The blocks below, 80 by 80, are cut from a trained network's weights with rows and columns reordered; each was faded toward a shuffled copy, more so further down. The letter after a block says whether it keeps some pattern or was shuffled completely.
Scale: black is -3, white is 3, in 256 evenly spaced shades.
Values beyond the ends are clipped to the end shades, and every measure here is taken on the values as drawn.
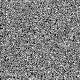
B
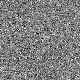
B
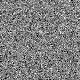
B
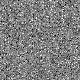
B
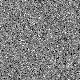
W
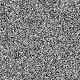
W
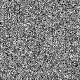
B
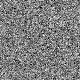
B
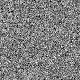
W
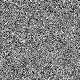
B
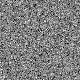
W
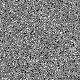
W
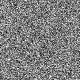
W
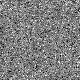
W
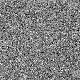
B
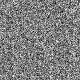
B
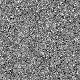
B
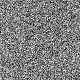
B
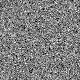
W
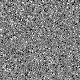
B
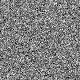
W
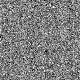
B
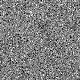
B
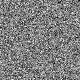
W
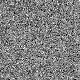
B
